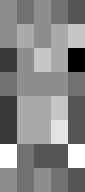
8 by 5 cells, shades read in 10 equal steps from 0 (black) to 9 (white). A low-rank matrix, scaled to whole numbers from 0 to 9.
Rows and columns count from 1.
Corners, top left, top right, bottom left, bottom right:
5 3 5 3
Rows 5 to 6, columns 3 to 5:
6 7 3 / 6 8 3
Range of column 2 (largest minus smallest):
2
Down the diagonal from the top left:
5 6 7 5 3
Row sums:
21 29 20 23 24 25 28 21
